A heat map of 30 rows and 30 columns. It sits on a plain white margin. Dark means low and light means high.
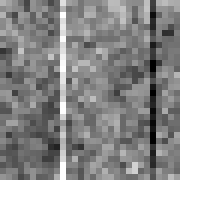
The grain runs up and down. A few values lie far out on both sides of the bulk. Columns 11 and 26 stand out from the rest.
